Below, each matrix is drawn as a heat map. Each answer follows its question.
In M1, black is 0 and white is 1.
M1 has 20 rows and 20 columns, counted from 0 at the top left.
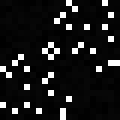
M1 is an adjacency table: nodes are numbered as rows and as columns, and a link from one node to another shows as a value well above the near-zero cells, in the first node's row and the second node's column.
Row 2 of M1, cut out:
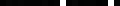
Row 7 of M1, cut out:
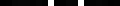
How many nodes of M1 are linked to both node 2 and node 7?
0
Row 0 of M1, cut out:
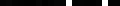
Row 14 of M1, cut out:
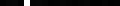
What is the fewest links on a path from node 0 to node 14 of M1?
3
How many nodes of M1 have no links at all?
1
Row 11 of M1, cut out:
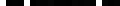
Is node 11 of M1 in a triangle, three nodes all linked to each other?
no
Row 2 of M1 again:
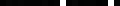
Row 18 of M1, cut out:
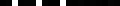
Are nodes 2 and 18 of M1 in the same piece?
yes
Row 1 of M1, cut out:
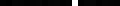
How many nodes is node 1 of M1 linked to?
1
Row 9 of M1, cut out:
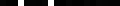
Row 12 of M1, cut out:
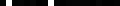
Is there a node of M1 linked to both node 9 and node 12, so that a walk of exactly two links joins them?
yes
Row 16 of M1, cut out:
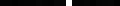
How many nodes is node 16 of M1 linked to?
1
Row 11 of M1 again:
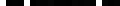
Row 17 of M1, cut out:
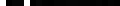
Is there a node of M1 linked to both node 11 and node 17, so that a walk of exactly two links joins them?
yes
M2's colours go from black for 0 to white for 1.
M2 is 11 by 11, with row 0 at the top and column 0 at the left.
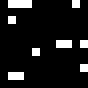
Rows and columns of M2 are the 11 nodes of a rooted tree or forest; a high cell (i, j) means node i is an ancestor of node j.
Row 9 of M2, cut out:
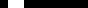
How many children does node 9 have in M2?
1
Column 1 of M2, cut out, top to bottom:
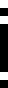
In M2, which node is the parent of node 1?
2
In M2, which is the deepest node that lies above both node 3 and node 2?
0
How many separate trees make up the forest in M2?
3
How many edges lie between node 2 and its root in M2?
2
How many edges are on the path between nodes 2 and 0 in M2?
2
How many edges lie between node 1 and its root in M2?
3
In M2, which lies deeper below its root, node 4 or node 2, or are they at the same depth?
node 2
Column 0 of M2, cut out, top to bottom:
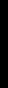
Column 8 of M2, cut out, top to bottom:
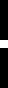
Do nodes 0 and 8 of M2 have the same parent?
no
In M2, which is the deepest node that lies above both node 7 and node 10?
5
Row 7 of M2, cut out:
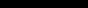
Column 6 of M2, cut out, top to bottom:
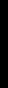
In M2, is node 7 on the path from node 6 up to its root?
no
